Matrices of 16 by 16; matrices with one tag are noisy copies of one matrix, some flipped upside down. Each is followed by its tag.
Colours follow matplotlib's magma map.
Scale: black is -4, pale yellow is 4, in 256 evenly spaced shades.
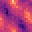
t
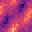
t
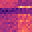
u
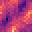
t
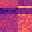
u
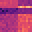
u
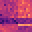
u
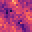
t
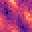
t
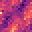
t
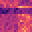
u
